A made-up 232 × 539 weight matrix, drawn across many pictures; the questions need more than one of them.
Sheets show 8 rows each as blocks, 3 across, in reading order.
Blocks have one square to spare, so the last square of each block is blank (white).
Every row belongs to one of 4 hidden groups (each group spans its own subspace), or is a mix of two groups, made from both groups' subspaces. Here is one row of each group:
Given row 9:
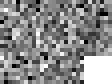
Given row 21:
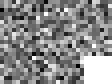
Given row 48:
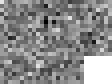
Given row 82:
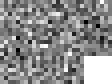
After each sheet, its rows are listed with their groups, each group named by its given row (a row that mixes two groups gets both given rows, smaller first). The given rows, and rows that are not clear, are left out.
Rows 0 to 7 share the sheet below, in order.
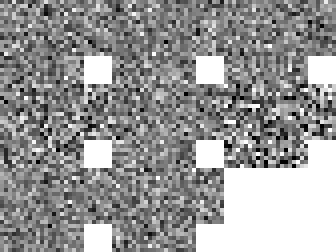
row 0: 21
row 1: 9
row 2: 82
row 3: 48
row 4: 21
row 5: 9 and 82
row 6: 21
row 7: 48
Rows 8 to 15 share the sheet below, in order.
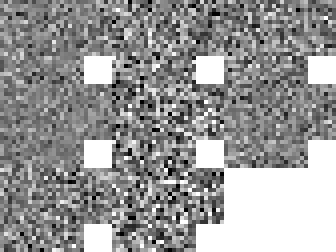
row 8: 9
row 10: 21
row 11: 9
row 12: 48 and 82
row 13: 9
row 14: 48 and 82
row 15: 82
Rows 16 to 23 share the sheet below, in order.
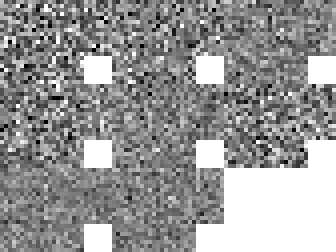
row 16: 21
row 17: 9
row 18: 48
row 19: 82
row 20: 9
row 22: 48 and 82
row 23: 9 and 48
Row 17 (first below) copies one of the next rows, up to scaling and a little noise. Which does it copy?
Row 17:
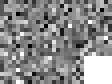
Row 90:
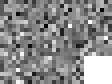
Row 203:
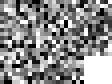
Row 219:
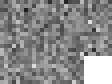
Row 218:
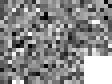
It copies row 90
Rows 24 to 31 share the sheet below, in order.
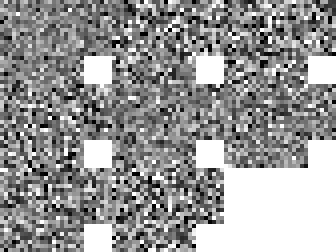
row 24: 9
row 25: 48 and 82
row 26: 48
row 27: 82
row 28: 9
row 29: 9 and 82
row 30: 48
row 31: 21
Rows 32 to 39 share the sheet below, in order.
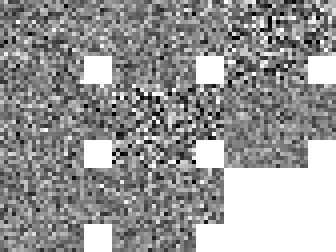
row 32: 82
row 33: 21
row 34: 48
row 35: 82
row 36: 21
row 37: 9 and 48
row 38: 21
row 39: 21
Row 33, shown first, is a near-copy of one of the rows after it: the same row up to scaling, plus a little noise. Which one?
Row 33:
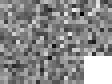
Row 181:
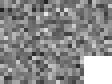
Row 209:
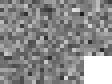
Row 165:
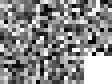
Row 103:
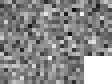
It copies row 165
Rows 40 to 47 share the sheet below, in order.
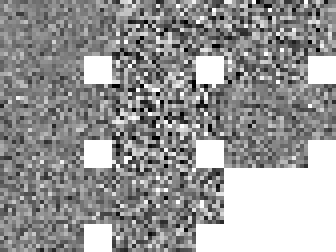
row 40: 9
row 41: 82
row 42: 48
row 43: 9
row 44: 48
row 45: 82
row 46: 21
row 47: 48
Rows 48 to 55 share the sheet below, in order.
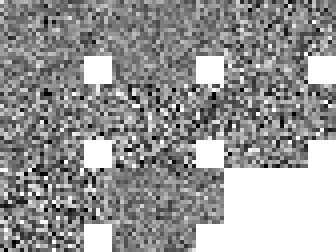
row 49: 48
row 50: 9
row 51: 21
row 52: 9
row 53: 21
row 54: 48
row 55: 82
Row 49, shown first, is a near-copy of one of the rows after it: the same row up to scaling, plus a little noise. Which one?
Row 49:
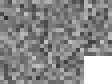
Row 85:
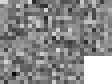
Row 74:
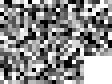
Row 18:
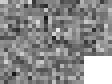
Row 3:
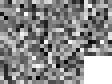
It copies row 3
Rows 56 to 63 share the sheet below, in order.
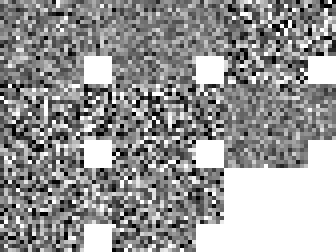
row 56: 82
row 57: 21
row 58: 9
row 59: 48
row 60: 21
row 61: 82
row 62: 82
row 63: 9
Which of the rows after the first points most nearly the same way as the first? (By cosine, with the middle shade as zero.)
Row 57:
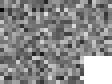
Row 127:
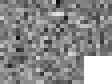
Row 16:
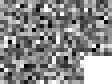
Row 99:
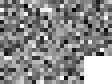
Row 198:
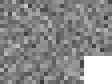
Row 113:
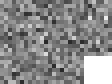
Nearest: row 198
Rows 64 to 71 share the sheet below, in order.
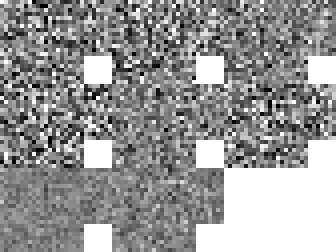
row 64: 48
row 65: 9
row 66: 9
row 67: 48
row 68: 21
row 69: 48
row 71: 82
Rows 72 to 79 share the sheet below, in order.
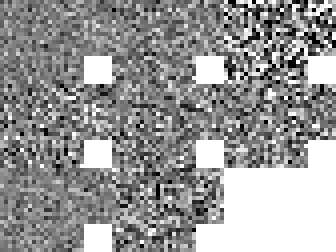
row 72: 82
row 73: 21
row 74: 48
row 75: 82
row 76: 82
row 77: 21
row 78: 82
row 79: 48
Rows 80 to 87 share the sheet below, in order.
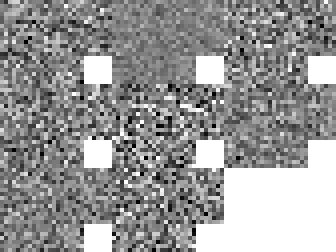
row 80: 82
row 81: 21
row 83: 21
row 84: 82
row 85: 48
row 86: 21
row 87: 21
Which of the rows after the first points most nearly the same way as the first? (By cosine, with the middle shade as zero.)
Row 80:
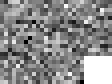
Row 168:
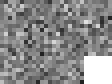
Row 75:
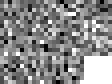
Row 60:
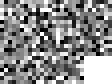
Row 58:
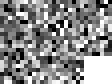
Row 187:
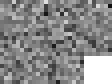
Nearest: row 168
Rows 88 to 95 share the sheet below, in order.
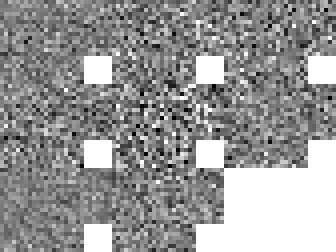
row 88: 82
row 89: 9 and 82
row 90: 9
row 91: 82
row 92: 82
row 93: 9
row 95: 21
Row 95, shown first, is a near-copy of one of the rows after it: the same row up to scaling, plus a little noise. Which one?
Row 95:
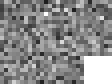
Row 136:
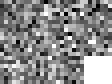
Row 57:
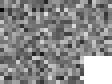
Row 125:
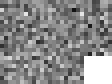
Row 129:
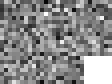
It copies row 129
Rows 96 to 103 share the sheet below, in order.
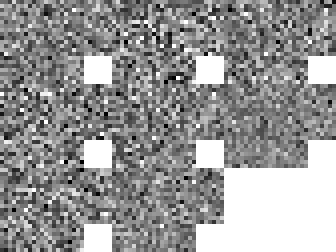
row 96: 21
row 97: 21 and 82
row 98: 9
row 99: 21
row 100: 9
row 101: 9 and 48
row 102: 82
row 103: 21
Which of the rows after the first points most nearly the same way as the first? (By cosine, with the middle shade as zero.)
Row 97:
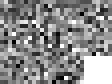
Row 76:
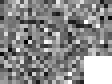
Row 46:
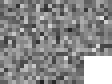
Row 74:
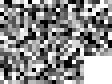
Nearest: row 46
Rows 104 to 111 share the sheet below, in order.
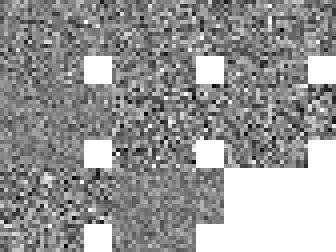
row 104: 82
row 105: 21 and 48
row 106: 48
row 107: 48
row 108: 21
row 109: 48 and 82
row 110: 21
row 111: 48
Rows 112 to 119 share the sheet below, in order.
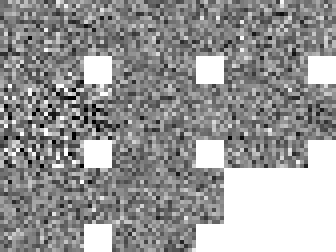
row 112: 82
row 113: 48
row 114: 82
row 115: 82
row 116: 82
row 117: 82
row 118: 21
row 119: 82
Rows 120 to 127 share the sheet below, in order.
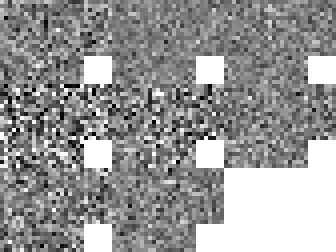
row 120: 48
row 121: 9
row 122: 21 and 48
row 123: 9
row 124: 21
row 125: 21
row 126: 9
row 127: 82
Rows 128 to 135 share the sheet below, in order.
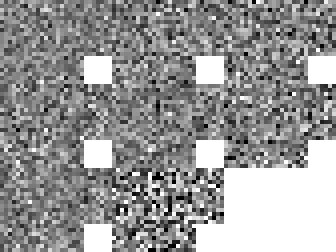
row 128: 21
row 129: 21
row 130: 48
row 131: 9
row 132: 48
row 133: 9
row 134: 9
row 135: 21
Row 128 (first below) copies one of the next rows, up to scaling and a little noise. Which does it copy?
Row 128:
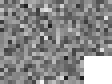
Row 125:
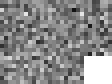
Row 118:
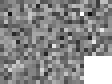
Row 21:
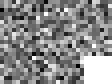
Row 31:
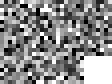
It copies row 31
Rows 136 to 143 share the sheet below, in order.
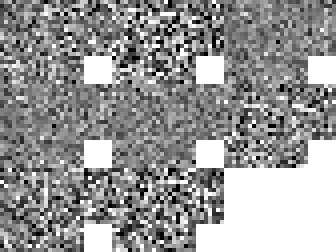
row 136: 21
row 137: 82
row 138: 9
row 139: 9
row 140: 21
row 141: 82
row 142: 48
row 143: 82
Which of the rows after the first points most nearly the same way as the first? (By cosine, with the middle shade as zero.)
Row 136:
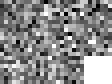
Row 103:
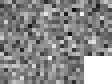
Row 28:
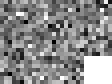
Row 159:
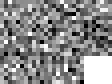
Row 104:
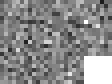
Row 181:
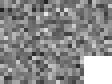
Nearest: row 103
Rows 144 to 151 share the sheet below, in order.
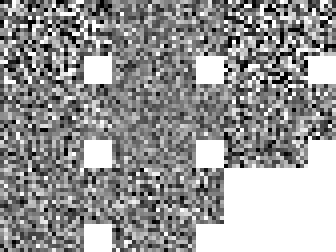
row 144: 82
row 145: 21
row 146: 21
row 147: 82
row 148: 48
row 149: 9
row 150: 48
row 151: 48
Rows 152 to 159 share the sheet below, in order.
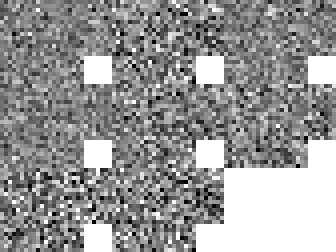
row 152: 9
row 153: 21 and 82
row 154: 21
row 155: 48
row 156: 21
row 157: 9
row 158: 21
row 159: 82
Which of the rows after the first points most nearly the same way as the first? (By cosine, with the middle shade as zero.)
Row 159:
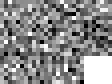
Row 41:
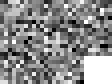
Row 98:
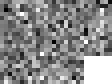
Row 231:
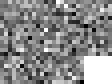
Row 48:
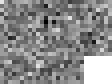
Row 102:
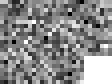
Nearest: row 231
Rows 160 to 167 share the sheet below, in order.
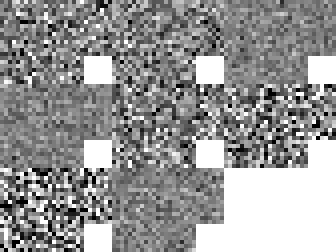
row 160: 9 and 82
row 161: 9 and 82
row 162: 82
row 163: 48
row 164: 9
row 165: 21
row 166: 48
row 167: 82
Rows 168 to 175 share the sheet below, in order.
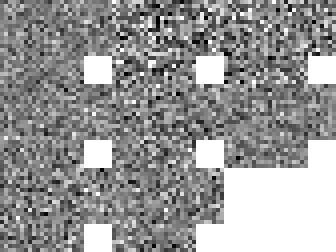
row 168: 9 and 82
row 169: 48
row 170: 9
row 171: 82
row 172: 21
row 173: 48
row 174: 82
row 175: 9
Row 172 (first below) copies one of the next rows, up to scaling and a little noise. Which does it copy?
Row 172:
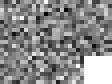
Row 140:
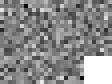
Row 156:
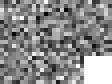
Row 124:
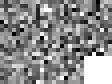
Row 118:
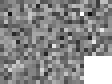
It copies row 156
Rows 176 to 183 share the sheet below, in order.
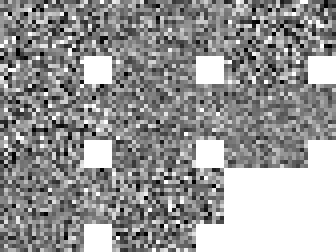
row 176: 21 and 82
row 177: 48
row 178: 82
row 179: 48 and 82
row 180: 21 and 82
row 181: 21
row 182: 82
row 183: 21
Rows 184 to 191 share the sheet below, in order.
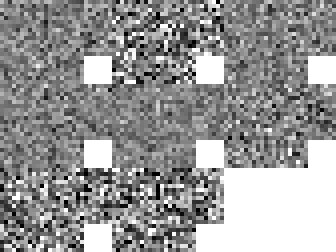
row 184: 48
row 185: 9
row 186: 21
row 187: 21
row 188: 48
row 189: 82
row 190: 9 and 48
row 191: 48
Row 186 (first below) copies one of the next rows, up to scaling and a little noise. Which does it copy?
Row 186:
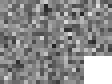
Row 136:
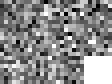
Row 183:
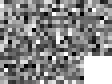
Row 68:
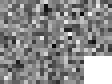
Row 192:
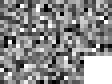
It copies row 68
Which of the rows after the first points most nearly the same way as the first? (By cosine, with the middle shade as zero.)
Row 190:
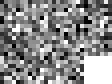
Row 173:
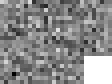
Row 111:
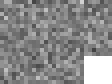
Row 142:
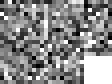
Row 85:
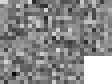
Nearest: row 142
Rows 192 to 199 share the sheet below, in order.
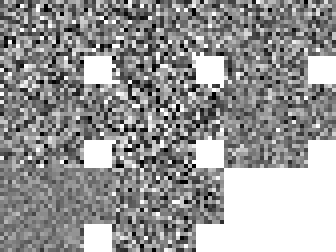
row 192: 21
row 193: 9 and 21
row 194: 48
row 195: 21 and 48
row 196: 9
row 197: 21
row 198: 21
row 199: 48 and 82
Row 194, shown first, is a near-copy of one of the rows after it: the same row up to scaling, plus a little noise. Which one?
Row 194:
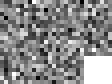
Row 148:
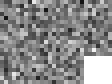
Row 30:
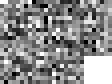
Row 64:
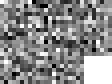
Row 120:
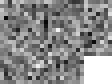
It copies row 148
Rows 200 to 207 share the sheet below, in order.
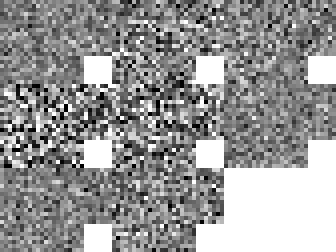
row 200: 21 and 48
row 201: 82
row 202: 9
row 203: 9
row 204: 48
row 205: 9
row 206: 82
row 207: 21
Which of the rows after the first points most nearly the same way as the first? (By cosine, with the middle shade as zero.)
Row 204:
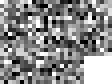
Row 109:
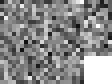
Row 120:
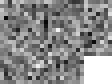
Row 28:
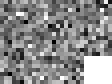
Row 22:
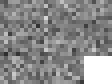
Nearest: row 120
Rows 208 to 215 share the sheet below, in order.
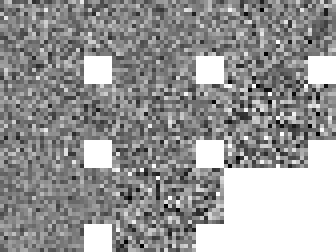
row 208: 48
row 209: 21
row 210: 9
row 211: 82
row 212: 21
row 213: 48
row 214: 21
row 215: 48
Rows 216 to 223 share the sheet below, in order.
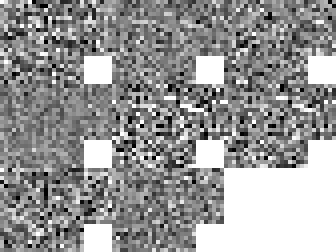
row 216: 48
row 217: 82
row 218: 9
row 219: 9
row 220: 82
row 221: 82
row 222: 48
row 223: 21
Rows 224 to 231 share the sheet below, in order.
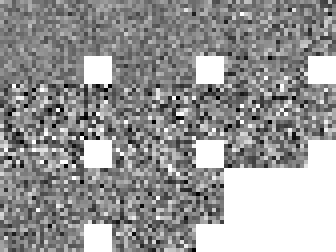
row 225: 21
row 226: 9
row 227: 9
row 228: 9 and 21
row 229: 82
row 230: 21
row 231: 82
